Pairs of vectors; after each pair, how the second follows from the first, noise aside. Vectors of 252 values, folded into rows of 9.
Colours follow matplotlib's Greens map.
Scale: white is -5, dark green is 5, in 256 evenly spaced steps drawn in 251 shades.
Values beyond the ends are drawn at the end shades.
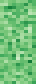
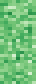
negated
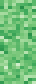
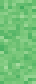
shrunk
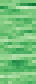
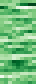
scaled up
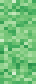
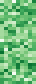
scaled up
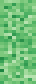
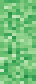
negated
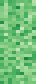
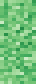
negated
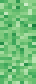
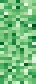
scaled up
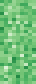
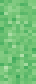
shrunk
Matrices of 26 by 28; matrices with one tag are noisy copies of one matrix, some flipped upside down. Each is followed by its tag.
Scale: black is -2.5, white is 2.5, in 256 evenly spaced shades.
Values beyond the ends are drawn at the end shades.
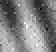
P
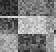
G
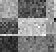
G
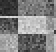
G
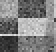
G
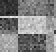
G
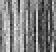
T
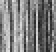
T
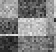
G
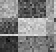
G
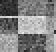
G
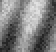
P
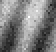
P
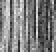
T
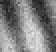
P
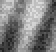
P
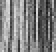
T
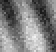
P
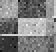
G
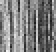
T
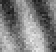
P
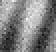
P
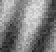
P
